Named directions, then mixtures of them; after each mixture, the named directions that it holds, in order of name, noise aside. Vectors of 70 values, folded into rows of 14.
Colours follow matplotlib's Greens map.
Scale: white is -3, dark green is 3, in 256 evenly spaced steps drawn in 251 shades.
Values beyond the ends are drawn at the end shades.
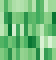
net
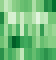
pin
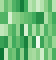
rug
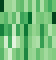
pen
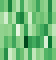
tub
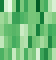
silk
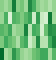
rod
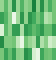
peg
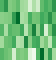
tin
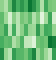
net, rod, tin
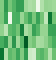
rod, rug, tin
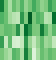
peg, pen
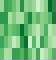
pen, rug, silk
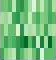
peg, rug, tub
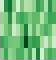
net, silk, tub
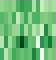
peg, rug, tin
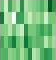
peg, pin, tub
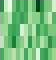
silk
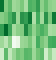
pen, pin, rug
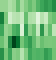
pin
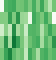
pen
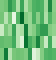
peg, tub
